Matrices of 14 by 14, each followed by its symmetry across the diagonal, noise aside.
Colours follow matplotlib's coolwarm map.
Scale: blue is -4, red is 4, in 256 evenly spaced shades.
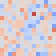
neither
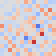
symmetric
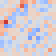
symmetric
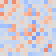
symmetric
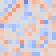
symmetric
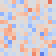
neither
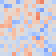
neither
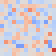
neither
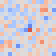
symmetric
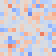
neither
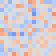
symmetric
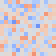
neither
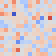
symmetric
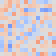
symmetric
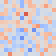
neither
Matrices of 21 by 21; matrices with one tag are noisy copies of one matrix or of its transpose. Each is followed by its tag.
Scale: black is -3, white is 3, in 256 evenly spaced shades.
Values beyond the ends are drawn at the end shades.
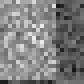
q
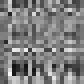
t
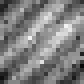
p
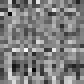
t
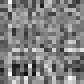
t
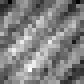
p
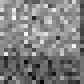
q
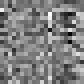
t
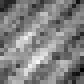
p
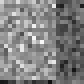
q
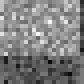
q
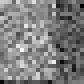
q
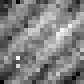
p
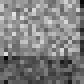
q
